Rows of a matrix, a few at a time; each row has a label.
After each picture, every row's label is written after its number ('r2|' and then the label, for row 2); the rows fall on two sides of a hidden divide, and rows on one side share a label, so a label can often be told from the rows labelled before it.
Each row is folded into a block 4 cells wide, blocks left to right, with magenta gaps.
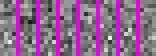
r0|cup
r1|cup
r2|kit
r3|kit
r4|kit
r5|kit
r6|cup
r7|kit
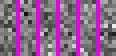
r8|kit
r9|kit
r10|kit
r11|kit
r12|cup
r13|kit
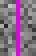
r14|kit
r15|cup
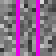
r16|kit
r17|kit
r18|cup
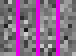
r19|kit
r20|cup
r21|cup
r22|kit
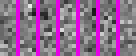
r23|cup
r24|cup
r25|cup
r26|cup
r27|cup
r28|cup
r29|kit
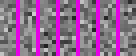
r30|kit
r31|kit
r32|cup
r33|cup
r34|cup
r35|cup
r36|cup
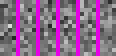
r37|cup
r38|kit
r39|kit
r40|cup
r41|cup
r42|cup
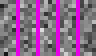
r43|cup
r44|kit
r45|cup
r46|cup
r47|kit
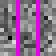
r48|cup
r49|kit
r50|kit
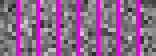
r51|kit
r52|kit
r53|kit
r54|cup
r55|cup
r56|kit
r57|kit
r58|cup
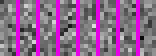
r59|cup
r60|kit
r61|cup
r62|kit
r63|cup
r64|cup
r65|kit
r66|cup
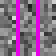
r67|cup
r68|kit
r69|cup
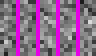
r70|cup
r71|cup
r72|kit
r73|kit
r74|cup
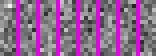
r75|cup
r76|cup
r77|kit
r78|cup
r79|kit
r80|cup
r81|cup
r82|kit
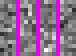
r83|kit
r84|cup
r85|cup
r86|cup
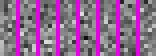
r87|cup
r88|cup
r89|cup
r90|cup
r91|kit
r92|cup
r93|kit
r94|kit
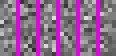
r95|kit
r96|kit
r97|cup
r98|cup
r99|cup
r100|cup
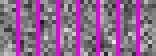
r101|cup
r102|kit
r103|cup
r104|kit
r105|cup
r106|kit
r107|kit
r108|cup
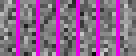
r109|cup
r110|cup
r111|cup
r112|kit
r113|cup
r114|cup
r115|cup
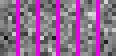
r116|kit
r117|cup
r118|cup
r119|cup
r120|cup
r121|kit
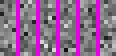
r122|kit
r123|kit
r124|kit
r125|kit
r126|kit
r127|kit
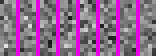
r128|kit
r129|kit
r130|kit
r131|kit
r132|cup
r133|cup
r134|kit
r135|cup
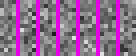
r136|cup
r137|cup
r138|cup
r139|cup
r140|cup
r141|cup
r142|kit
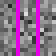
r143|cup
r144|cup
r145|kit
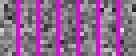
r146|cup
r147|cup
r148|kit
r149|cup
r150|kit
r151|cup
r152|cup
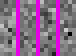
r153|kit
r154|kit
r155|kit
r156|kit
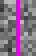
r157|kit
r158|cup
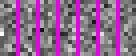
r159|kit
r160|cup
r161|kit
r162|kit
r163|cup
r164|cup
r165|cup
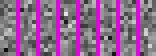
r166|kit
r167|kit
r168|cup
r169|cup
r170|kit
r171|cup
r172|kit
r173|kit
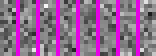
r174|kit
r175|cup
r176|kit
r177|kit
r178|cup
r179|kit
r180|cup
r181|kit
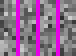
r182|cup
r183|cup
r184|cup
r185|cup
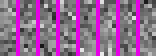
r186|cup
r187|cup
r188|kit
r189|kit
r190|kit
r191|cup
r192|kit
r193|cup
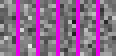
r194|cup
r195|cup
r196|cup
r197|cup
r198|cup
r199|cup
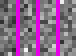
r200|cup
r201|cup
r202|kit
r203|kit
